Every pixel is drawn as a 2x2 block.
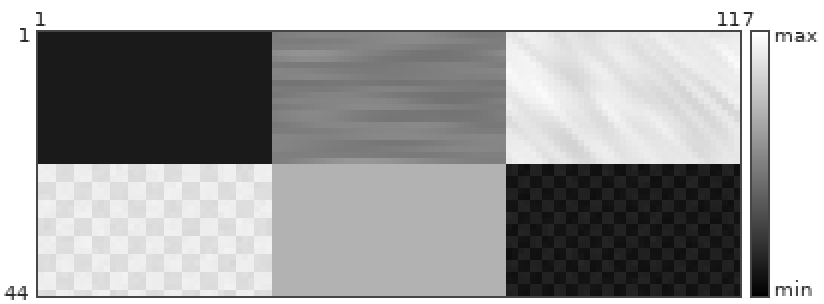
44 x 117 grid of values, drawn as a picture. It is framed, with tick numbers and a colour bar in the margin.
It is made of 2 by 3 panels. Panel 1,1: very low, flat. Panel 1,2: middling, streaked across, faint in contrast. Panel 1,3: very high, slanting down to the right, faint in contrast. Panel 2,1: very high, checkered, faint in contrast. Panel 2,2: high, flat. Panel 2,3: very low, checkered, faint in contrast.
